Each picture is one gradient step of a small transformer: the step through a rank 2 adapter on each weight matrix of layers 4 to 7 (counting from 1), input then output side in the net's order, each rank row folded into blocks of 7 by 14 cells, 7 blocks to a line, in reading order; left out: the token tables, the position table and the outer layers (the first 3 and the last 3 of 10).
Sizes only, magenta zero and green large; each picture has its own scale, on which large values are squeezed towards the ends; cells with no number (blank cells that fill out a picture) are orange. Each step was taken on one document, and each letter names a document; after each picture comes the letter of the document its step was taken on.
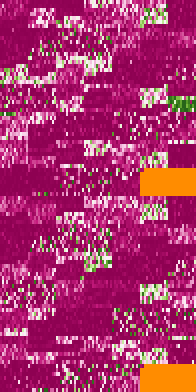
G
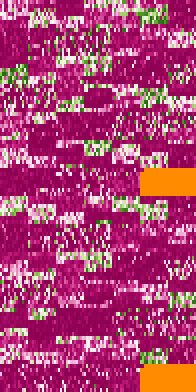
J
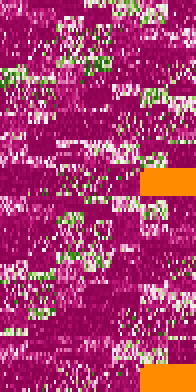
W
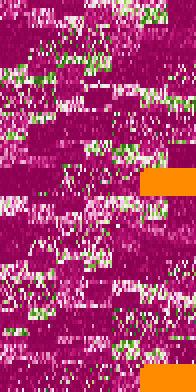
G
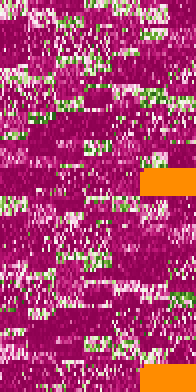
J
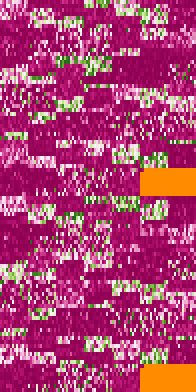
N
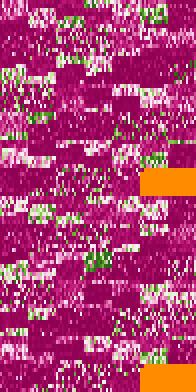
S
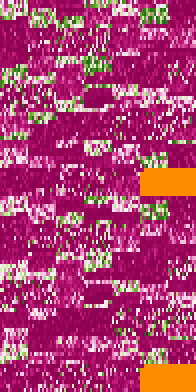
J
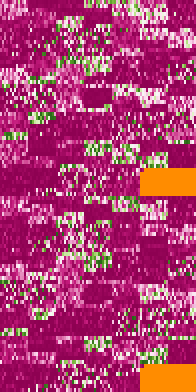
W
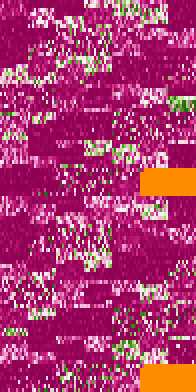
G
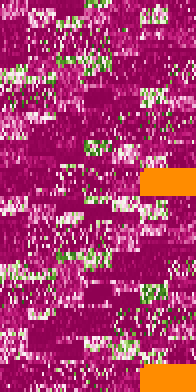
J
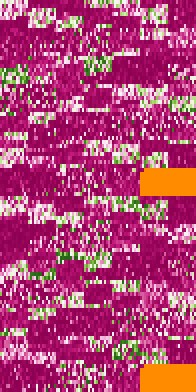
N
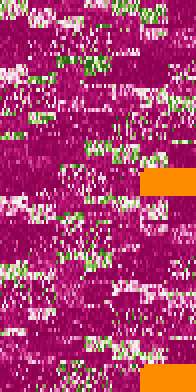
N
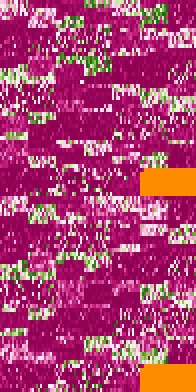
S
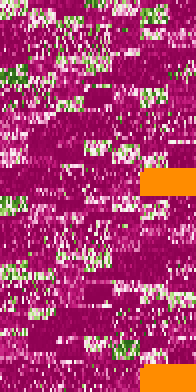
J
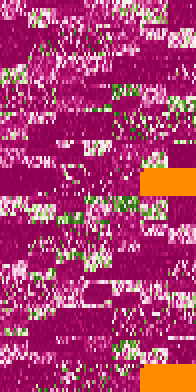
G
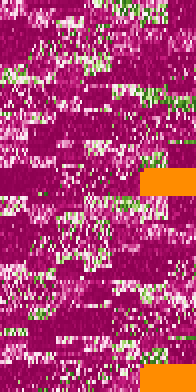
G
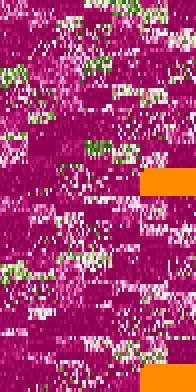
W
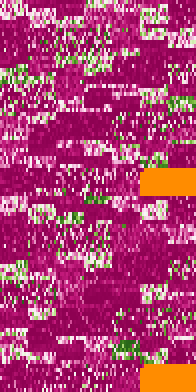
J
